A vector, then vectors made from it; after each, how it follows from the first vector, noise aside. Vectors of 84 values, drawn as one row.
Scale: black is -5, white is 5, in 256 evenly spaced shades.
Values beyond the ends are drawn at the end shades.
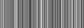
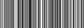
scaled up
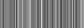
sign-scrambled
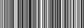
scaled up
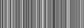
reversed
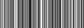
scaled up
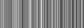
sign-scrambled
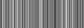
wrapped around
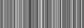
sign-scrambled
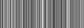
reversed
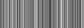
wrapped around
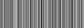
sign-scrambled
